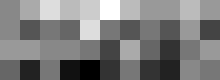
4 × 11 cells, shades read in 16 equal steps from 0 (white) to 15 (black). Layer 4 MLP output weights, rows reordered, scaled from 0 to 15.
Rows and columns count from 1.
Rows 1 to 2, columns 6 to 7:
0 4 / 8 10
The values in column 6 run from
0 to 12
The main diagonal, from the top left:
7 10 7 14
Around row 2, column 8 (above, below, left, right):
6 9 10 10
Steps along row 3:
same up same up up down up up down down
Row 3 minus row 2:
-1 -4 -1 -2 6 3 -5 1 2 2 -5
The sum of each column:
29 34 25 34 28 31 27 35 41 25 31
